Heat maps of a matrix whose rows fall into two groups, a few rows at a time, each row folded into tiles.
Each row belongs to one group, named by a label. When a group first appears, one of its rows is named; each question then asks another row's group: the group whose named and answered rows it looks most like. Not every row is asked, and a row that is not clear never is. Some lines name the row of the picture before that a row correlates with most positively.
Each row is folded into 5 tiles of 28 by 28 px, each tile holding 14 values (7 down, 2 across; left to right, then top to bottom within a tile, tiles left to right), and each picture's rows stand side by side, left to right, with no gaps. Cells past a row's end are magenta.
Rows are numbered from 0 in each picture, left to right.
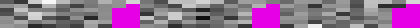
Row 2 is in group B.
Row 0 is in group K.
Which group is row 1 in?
K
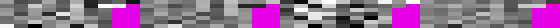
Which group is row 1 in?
B
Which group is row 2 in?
K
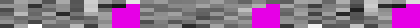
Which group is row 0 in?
B
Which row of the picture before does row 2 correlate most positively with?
1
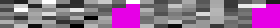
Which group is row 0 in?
K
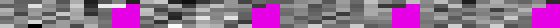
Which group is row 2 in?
B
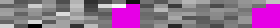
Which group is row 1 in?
K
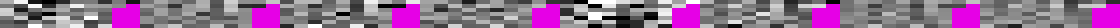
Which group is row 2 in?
B
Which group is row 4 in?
K
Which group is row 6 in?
B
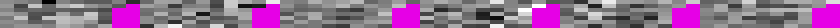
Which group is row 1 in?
B
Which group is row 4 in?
K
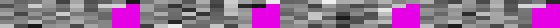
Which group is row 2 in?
K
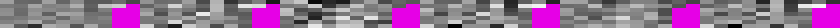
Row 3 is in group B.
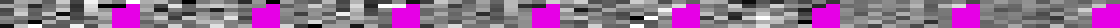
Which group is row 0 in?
B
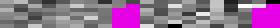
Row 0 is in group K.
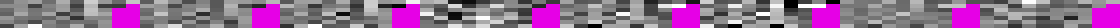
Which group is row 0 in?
B
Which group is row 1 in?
B
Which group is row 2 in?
B
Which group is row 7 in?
K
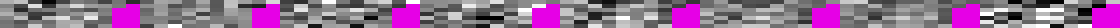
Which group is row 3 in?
K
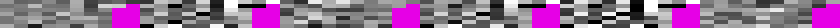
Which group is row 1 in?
B
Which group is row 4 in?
B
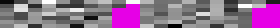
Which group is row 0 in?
K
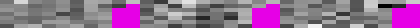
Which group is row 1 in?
K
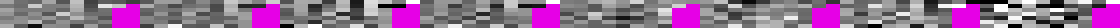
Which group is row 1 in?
B
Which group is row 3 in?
B
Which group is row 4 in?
K
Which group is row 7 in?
K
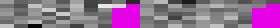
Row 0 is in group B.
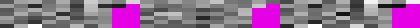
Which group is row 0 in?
B
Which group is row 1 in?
K
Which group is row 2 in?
B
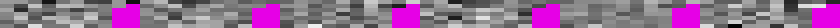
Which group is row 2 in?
B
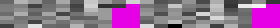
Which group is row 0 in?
B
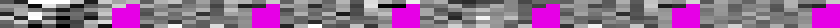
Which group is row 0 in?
K
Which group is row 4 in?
B
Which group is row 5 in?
B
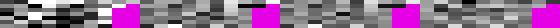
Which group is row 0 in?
K
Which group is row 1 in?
B
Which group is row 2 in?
B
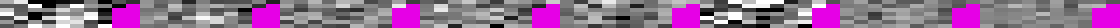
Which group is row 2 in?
K
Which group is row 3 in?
K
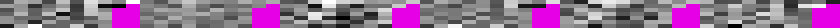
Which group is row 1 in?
K
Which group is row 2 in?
K
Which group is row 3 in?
B
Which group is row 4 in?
K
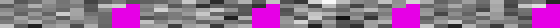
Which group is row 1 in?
K
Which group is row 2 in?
K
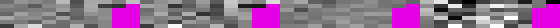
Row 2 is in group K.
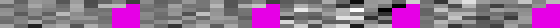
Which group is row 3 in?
K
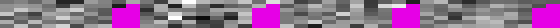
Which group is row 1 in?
K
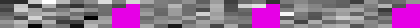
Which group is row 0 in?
K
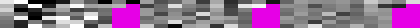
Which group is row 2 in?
B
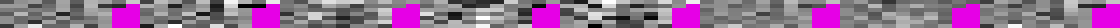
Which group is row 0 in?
B
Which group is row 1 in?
B
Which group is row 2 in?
K
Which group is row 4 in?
K
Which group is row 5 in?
B
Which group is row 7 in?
B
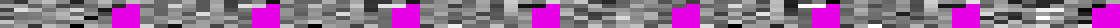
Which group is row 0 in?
K
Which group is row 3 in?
B
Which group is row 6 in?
B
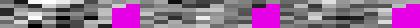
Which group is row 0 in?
K
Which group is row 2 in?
K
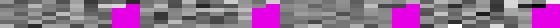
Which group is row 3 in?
B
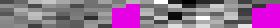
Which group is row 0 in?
K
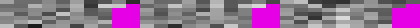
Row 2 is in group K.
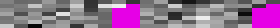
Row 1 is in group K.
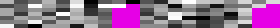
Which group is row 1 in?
K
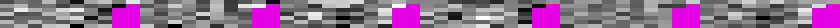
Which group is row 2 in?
K
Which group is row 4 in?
B
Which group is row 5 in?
K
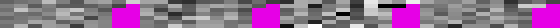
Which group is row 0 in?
K
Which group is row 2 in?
B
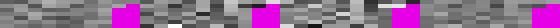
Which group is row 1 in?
B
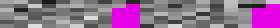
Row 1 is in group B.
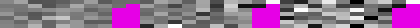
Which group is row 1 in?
B
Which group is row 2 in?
K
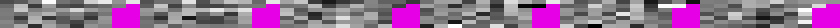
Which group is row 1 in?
K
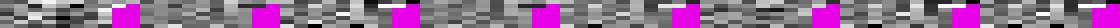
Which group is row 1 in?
B
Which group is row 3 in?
B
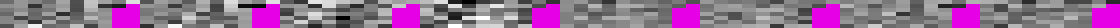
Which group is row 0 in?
B
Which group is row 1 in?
B
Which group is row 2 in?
K
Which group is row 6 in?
B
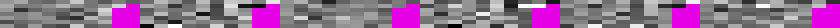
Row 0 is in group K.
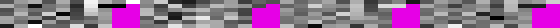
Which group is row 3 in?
B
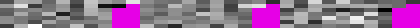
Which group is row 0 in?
B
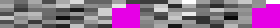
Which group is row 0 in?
K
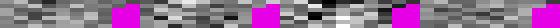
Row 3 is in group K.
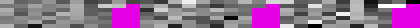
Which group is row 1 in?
K
